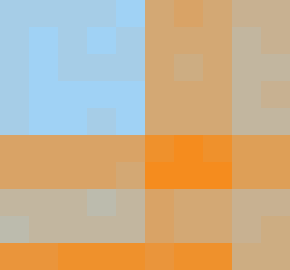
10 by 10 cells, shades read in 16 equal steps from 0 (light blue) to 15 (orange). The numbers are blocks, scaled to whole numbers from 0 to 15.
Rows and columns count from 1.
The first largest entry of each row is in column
7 6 6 6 6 7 6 6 6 3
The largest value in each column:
13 13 14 14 14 15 15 15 11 11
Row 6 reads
10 10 10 10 10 14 15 14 11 11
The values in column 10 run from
6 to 11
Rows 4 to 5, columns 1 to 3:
1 0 0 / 1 0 0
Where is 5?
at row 8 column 4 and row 9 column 1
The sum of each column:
49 46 49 48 47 107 107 106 75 78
